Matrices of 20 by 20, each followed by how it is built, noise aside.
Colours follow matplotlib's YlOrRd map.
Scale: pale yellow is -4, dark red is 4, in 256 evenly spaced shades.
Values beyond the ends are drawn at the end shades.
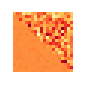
upper triangular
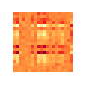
low rank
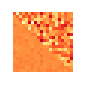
upper triangular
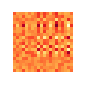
low rank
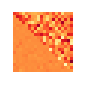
upper triangular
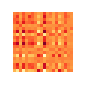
low rank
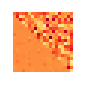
upper triangular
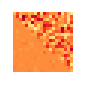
upper triangular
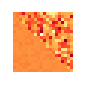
upper triangular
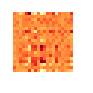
low rank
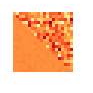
upper triangular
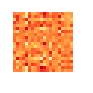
low rank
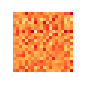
low rank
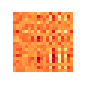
low rank
